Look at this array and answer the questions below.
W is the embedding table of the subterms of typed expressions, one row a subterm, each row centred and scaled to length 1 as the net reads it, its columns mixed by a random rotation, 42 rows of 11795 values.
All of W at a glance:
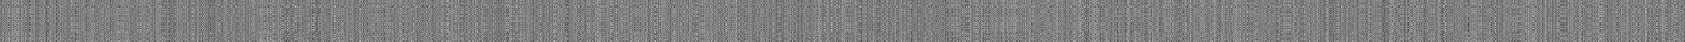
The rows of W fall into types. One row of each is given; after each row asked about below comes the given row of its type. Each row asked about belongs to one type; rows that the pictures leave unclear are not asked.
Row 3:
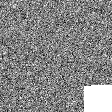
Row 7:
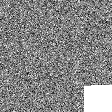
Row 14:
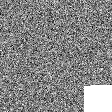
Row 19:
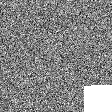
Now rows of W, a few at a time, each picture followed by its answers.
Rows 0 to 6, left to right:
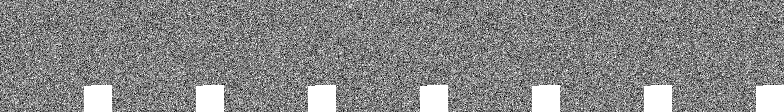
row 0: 19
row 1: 19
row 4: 19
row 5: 7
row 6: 7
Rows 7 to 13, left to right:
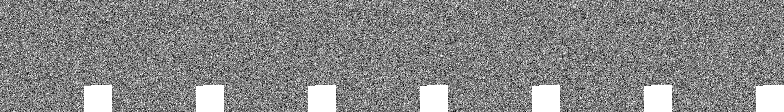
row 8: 19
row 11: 7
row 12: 3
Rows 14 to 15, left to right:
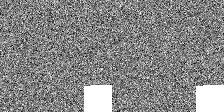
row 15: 7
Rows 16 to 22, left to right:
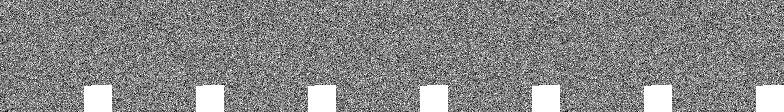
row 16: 7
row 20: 7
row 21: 7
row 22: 19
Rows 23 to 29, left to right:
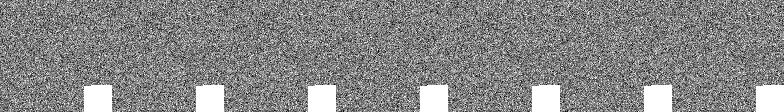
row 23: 19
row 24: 19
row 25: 19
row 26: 3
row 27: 19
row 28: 7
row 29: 19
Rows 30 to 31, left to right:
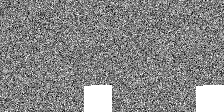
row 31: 19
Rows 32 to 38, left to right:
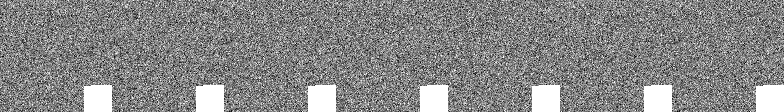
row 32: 14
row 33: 3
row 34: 7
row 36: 7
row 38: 7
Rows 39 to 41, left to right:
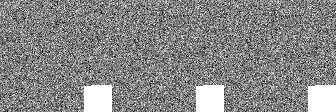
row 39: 3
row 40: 14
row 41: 14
